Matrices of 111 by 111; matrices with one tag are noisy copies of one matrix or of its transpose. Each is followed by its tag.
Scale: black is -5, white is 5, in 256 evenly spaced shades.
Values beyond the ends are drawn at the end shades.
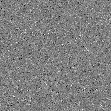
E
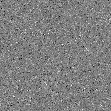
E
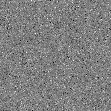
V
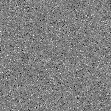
V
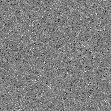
E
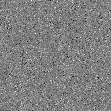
V
